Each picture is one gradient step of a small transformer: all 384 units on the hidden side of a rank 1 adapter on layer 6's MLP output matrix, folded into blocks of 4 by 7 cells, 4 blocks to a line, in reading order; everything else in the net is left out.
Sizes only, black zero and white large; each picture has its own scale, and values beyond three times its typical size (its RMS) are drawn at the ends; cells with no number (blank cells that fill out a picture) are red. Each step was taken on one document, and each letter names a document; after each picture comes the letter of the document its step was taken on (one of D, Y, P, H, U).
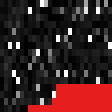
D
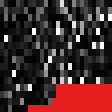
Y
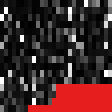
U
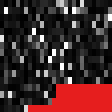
Y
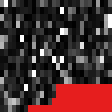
U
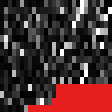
Y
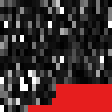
U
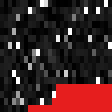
D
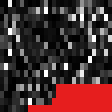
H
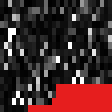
H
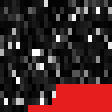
D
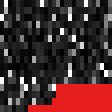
U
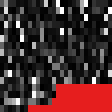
U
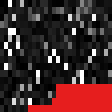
H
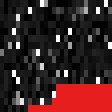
D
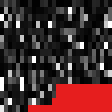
U
